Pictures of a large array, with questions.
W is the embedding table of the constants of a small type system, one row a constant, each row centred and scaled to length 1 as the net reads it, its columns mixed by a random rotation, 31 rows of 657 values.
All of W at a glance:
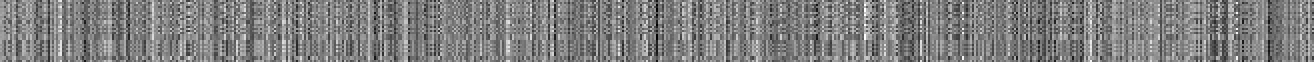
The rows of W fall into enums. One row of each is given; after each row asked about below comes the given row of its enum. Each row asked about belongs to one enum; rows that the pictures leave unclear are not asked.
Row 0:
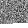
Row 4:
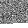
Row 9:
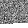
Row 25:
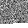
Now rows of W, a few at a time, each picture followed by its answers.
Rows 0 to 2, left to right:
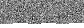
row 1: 9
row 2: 4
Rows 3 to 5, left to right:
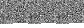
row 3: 0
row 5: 4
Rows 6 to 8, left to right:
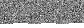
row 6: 9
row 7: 4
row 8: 0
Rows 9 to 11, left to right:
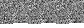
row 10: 25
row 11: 25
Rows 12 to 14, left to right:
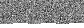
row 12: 4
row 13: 0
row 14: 9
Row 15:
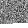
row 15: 0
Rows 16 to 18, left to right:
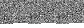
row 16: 9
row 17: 4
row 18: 4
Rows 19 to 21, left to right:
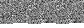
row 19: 4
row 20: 25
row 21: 25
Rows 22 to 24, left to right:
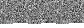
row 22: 0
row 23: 25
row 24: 0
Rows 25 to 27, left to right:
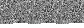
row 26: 0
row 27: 0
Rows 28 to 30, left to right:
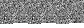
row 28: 9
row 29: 9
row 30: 25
